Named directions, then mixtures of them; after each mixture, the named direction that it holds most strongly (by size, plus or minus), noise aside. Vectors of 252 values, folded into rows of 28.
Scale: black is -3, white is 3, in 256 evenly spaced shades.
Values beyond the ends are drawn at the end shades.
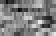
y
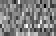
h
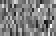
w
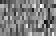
w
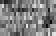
y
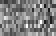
h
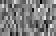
w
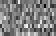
h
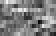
y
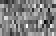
w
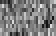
w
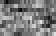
y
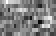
y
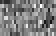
w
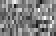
w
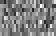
w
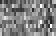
y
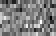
h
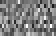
h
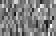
w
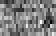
y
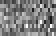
h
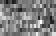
y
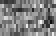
y
